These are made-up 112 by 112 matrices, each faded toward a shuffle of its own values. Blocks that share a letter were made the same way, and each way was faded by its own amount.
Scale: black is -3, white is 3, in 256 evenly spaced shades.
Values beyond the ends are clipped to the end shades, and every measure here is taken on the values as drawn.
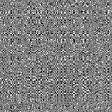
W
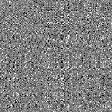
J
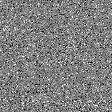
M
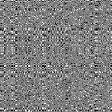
W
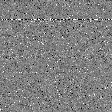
M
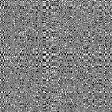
W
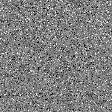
M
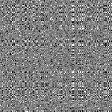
W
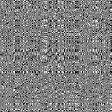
W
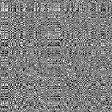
W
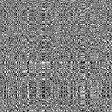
W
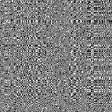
W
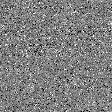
M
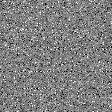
M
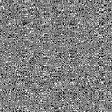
J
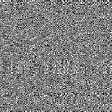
J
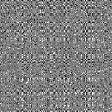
W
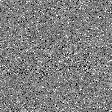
M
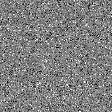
M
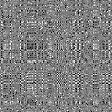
W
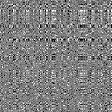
W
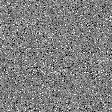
M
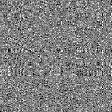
J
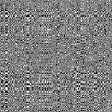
W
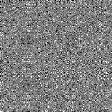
J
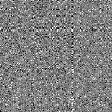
J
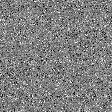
M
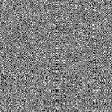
J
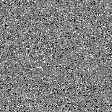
M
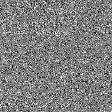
M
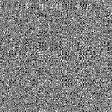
J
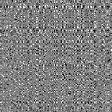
W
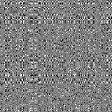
W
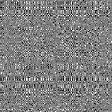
W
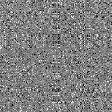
J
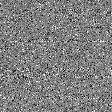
M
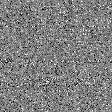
M
